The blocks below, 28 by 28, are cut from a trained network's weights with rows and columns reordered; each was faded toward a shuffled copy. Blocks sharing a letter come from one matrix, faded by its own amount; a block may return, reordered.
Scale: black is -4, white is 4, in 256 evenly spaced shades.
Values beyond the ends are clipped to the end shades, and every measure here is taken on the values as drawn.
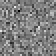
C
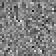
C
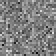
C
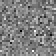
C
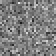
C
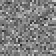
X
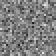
X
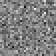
X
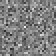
X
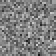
X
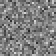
X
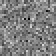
C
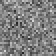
X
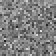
X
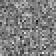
X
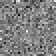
C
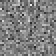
C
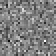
C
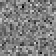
C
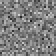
X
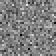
C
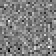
C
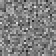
X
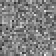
C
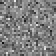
C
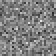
X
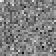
X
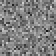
X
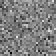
C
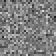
X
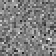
X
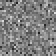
C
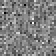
C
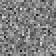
C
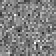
C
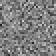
X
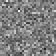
C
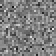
X
